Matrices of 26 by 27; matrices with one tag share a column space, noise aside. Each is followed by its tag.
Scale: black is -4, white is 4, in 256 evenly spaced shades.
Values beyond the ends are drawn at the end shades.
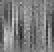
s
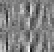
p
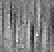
s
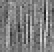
s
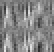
p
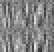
p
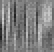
s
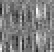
p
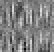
p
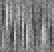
s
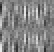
p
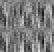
p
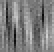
s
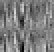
p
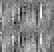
p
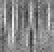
s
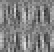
p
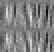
p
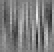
s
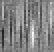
s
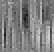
s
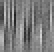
s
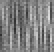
s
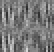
p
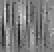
s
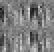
p
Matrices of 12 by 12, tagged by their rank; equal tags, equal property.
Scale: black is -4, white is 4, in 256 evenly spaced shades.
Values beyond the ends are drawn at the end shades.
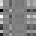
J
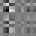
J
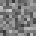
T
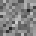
T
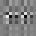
J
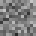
T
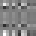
J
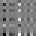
J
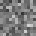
T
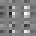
J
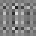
J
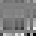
J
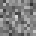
T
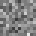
T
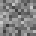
T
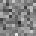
T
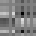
J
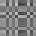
J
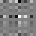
J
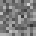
T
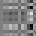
J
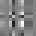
J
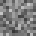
T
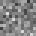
T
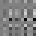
J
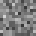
T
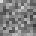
T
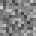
T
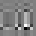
J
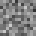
T
